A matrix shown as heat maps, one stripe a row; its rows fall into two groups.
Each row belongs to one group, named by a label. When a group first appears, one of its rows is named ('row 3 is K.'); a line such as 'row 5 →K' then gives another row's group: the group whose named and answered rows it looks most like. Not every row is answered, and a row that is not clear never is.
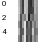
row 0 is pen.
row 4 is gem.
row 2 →pen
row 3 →gem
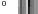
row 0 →pen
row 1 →pen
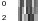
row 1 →gem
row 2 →pen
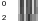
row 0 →gem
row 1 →gem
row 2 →gem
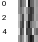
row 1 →pen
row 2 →pen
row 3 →gem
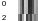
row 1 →pen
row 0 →pen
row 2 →gem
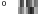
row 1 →pen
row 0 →gem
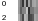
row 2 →pen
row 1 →pen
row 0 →gem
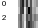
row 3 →gem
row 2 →gem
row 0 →gem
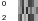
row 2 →pen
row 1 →gem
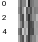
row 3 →pen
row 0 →pen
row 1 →gem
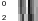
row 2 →pen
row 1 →pen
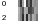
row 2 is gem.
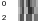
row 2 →gem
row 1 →pen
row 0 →gem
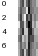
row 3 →gem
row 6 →pen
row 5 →pen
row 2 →gem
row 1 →pen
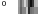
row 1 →pen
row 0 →pen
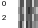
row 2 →gem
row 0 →gem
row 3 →gem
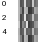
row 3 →pen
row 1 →pen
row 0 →gem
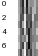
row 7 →gem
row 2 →gem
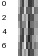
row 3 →pen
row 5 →gem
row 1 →gem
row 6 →gem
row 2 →pen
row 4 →pen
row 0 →pen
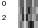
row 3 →pen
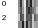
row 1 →gem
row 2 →gem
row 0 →gem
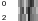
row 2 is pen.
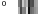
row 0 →pen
